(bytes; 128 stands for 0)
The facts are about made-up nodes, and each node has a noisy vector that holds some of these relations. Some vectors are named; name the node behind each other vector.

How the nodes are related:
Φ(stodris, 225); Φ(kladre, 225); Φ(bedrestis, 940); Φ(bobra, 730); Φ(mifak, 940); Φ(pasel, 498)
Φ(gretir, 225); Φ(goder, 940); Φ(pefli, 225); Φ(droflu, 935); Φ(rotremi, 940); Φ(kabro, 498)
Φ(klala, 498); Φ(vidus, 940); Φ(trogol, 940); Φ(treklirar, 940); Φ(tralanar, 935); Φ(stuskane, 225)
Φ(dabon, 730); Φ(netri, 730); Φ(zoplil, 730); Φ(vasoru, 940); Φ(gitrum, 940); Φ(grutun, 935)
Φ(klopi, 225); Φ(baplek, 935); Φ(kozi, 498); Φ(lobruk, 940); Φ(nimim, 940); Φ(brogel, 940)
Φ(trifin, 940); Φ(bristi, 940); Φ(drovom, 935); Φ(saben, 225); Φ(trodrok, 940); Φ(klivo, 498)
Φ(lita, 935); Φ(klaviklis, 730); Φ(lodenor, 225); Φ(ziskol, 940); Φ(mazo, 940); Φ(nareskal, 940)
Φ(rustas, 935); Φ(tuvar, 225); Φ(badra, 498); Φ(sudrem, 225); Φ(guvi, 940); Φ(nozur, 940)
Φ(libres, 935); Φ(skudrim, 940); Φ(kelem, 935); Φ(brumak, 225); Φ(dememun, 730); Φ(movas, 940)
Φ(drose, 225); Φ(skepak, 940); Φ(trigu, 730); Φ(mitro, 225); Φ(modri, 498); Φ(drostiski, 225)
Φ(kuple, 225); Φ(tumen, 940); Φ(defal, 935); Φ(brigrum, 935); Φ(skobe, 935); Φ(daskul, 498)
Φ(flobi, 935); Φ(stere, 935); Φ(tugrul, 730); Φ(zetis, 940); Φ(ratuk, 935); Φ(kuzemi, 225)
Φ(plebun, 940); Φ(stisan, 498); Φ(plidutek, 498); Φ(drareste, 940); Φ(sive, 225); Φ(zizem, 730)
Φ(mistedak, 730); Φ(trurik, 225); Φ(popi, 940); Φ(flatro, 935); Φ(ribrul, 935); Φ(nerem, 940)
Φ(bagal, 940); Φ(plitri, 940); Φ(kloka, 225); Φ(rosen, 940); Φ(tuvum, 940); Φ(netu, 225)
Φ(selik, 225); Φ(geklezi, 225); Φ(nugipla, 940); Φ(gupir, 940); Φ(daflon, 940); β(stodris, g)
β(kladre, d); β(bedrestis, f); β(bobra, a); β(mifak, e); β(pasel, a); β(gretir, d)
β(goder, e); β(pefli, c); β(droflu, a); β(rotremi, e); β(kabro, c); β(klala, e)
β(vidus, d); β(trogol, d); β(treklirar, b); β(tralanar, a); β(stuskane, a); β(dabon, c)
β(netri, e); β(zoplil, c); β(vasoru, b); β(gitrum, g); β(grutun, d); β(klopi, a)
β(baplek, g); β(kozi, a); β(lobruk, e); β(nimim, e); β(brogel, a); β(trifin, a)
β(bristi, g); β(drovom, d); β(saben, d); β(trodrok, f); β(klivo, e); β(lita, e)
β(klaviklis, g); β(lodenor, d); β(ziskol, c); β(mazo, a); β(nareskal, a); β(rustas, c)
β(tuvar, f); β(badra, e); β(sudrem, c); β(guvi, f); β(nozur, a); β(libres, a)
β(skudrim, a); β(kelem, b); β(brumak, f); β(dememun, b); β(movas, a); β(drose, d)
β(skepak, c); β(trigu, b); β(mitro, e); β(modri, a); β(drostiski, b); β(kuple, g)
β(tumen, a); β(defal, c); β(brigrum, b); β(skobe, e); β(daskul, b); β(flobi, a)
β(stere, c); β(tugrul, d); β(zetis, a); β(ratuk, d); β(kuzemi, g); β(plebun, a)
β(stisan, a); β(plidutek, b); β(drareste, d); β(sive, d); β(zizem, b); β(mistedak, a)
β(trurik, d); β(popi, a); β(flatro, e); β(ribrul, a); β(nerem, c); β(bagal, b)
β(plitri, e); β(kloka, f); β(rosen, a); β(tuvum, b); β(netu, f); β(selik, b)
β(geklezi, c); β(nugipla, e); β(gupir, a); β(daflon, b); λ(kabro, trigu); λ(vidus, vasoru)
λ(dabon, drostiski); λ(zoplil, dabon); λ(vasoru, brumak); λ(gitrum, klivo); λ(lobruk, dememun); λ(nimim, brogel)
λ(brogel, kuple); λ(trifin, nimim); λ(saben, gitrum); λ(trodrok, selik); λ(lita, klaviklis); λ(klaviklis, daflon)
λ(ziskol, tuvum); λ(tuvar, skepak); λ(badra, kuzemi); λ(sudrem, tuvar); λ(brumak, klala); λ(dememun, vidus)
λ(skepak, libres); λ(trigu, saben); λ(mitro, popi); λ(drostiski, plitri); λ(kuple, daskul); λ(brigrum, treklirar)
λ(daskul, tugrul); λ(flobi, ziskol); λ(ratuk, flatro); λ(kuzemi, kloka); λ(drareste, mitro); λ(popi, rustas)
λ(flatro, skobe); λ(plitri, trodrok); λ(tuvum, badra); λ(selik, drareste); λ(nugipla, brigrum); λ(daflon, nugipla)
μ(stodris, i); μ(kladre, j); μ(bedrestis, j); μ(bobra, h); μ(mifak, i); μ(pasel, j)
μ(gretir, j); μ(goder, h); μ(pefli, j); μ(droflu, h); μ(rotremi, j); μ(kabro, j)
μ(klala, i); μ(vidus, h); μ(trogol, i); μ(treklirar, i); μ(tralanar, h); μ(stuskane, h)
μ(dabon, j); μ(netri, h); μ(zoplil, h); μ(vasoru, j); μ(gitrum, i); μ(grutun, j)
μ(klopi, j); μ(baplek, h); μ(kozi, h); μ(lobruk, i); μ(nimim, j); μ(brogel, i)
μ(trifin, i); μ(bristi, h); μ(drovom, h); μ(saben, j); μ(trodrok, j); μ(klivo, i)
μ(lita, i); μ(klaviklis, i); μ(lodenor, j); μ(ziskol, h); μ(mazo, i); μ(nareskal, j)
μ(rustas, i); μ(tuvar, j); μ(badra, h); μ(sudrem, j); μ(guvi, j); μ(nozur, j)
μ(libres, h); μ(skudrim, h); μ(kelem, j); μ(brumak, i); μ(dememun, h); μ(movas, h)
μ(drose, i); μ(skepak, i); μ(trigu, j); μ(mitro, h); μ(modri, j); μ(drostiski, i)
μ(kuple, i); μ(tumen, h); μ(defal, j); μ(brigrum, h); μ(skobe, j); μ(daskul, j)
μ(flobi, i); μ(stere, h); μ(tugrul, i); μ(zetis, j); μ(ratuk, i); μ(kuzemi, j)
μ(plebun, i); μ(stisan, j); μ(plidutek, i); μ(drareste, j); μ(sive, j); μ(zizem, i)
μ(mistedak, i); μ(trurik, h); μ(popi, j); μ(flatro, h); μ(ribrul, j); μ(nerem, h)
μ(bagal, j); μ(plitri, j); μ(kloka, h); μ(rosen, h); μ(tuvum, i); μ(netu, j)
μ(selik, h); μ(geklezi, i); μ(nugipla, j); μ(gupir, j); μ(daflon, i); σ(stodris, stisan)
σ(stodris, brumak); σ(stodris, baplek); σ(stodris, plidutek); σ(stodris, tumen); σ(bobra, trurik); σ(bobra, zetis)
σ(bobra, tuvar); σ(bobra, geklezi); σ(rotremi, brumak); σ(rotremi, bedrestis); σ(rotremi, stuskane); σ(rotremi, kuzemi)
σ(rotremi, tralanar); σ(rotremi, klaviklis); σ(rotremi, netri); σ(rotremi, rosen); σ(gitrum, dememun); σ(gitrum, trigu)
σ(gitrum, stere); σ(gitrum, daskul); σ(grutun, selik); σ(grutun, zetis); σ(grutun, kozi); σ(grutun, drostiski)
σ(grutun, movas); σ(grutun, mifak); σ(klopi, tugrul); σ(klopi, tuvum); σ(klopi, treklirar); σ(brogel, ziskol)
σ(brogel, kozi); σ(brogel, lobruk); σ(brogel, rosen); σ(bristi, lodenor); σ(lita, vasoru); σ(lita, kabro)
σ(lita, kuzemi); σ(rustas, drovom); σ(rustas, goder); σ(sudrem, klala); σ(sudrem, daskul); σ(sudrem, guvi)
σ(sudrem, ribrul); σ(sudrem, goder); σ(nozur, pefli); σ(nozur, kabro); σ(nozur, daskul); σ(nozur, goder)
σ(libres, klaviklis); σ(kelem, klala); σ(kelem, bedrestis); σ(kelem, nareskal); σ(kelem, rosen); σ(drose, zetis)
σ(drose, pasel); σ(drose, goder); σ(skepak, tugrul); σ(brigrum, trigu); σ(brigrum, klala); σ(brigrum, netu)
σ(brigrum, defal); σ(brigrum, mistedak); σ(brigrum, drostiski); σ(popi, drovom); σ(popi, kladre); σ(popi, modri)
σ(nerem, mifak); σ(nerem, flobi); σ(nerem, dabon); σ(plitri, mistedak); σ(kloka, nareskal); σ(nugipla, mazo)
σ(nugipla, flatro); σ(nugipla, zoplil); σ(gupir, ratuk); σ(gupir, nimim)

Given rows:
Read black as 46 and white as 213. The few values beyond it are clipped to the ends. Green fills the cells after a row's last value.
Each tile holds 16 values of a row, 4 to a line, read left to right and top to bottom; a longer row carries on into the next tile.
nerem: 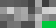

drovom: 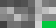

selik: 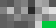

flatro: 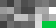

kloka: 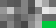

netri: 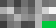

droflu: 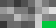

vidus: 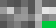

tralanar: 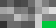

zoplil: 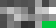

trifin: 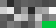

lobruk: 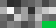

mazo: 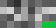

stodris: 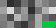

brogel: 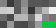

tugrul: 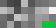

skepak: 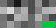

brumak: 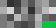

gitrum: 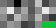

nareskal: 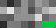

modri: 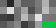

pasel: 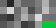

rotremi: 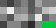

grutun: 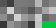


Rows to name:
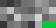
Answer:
ribrul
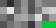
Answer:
drareste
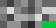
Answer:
plitri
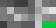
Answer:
baplek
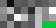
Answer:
ratuk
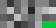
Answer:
drostiski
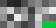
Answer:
lita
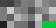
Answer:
kelem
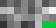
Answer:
bobra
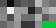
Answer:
sudrem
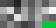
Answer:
klaviklis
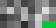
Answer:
kozi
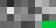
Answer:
kuzemi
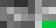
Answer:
stere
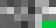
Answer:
stuskane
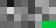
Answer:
pefli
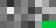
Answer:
tuvar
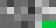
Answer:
trurik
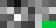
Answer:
flobi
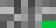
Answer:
treklirar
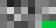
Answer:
geklezi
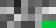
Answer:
mistedak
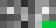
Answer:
badra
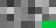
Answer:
klopi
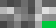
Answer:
goder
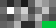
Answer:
kabro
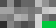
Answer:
libres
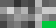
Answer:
ziskol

